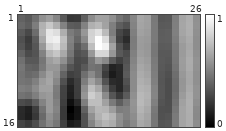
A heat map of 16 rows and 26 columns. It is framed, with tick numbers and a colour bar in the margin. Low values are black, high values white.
On average the colour sits 50% of the way up the scale. The right part is calmer, past a seam about 60% of the way across. Upright stripes repeat 4 times across the table. The ninth with the lowest average is the bottom left.
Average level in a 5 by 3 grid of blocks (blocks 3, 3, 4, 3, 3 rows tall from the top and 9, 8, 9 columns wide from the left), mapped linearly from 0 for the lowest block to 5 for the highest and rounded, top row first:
4 4 4 | 4 5 4 | 3 2 4 | 2 4 4 | 0 5 4
